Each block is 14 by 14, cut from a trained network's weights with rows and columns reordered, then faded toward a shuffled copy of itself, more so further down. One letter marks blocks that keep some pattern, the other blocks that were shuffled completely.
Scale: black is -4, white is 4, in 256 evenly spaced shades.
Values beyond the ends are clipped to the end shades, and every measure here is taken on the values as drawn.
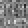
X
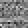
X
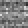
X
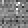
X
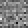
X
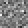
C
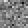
C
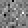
C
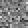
C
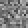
C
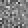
C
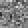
C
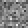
X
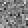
C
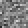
C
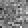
X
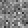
C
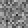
C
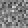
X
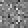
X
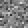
C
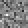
C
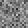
X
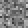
X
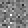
C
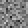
C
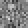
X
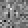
X
